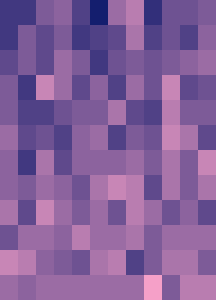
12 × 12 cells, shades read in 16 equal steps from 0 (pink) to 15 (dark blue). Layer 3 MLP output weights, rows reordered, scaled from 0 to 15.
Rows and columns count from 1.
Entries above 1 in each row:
12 12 12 12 12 12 12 12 12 12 12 11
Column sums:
93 108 84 91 99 94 87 77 102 74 88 84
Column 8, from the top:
4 5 8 6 10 8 6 4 4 5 11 6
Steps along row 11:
up up up up down down up down down same up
